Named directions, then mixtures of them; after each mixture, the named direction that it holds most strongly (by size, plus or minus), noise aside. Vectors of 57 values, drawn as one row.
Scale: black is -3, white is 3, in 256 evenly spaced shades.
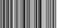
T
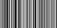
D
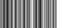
T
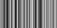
D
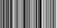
T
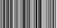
T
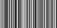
D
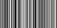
D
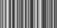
T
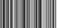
T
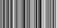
T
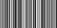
D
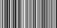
D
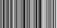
T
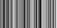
T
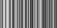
T
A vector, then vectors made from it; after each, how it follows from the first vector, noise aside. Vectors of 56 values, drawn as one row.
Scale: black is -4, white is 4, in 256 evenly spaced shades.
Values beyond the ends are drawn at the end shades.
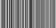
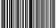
scaled up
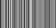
negated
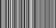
negated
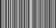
negated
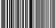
scaled up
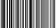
scaled up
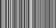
negated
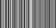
negated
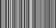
negated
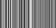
negated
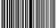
scaled up
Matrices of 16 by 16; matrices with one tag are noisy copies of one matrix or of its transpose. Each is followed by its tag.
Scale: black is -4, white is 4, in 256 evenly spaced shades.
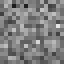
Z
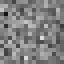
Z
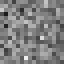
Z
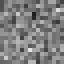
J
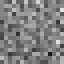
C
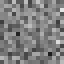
C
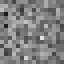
Z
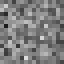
Z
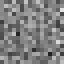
C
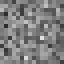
Z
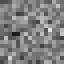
J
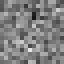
J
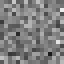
C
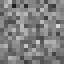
Z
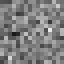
J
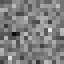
J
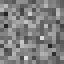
Z
